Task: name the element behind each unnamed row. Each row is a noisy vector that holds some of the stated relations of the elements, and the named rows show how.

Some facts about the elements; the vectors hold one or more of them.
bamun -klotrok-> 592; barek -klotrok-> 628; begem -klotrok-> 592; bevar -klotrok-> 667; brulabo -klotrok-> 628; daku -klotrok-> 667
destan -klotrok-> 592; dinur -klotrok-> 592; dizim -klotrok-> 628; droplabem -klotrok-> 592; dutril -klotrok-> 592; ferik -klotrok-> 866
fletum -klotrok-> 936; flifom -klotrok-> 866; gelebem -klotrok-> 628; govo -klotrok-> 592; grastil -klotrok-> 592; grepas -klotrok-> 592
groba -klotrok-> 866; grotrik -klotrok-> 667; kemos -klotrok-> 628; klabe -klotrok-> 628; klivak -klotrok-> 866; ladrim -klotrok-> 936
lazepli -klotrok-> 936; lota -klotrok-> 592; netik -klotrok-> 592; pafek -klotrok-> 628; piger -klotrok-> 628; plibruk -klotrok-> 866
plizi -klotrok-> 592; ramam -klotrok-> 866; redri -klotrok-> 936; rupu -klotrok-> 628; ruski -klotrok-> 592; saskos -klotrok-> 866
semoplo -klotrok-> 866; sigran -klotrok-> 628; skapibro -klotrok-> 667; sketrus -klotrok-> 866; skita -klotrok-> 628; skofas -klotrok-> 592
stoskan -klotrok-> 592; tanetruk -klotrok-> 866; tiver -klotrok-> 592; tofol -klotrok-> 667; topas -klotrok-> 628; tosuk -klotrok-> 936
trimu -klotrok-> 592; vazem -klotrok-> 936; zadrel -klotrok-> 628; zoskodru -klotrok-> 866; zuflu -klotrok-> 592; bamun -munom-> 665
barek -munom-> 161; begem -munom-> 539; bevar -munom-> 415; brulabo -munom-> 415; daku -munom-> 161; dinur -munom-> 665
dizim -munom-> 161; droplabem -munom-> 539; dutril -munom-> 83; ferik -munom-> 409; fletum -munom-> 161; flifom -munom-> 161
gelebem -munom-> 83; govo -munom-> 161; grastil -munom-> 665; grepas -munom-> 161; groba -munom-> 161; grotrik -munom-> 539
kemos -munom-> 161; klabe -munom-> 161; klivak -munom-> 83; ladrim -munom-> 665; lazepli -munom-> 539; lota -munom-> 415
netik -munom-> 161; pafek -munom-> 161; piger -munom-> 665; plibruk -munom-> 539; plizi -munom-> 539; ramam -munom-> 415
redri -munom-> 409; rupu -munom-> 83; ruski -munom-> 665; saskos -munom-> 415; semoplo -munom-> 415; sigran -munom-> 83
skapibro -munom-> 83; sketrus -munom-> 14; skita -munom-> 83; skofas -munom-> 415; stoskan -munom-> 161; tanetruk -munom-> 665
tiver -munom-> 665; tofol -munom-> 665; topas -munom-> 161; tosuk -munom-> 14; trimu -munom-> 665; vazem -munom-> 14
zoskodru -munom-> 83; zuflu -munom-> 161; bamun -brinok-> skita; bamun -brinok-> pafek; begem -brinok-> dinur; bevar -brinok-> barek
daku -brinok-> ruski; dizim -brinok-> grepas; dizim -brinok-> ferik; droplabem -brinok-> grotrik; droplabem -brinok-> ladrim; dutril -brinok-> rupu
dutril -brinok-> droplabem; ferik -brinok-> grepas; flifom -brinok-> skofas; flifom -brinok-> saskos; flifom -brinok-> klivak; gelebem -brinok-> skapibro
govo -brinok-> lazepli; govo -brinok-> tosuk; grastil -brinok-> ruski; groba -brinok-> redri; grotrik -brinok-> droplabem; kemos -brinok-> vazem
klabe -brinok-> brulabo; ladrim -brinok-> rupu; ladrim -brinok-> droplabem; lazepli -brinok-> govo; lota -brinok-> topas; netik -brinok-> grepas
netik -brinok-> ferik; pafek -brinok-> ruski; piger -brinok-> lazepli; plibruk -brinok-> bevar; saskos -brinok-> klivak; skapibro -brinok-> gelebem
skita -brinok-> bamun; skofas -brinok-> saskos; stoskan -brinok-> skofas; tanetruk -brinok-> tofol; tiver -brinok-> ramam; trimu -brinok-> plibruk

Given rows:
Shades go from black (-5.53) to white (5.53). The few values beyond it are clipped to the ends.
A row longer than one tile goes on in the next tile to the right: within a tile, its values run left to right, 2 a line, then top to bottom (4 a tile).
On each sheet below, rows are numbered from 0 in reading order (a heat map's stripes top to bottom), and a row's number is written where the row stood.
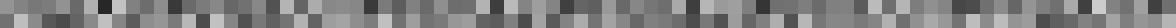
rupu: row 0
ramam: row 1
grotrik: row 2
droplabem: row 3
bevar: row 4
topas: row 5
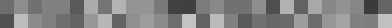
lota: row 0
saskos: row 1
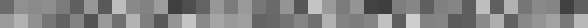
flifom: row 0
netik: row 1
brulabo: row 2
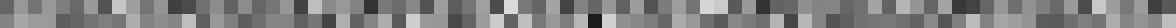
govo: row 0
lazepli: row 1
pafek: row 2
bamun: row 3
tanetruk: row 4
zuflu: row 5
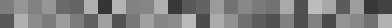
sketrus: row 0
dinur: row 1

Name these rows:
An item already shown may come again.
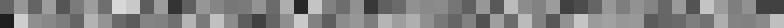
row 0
bamun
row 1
rupu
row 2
flifom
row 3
stoskan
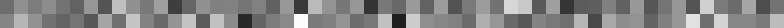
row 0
groba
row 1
zoskodru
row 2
bamun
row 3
daku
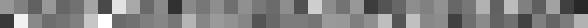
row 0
skita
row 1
fletum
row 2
piger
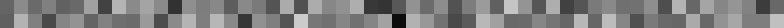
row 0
plibruk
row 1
ferik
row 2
grastil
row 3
saskos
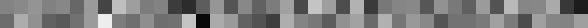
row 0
dutril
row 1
ruski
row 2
redri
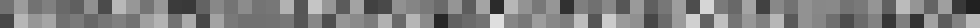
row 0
destan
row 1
tofol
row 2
klivak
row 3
pafek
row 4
ladrim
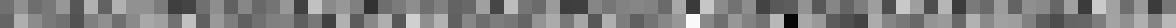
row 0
skofas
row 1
lazepli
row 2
zadrel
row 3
skapibro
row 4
ruski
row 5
grepas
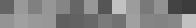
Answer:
stoskan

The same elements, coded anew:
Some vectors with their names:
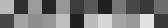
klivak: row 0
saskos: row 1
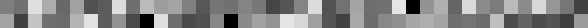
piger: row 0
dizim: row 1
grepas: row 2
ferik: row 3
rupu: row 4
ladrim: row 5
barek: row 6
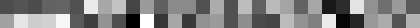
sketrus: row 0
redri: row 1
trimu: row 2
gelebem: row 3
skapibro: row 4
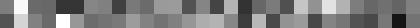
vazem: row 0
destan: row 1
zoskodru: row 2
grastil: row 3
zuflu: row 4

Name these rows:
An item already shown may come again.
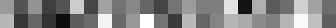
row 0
stoskan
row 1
brulabo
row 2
rupu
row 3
plibruk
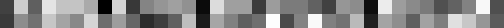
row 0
grotrik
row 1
flifom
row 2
dinur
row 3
brulabo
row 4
dinur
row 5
ferik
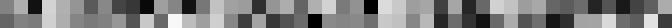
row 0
droplabem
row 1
skofas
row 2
tanetruk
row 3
daku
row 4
droplabem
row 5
stoskan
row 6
fletum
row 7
lota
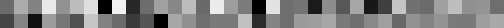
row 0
tofol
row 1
groba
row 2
ladrim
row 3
bevar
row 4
dutril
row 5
zadrel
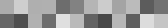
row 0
lazepli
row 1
lazepli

